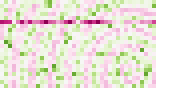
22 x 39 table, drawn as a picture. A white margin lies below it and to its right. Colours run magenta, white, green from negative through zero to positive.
Neither half mirrors the other. Rings spread out from the bottom right. Row 6 stands out from the rest. There is no overall slope. Overall the values sit about 50% of the way up the scale.
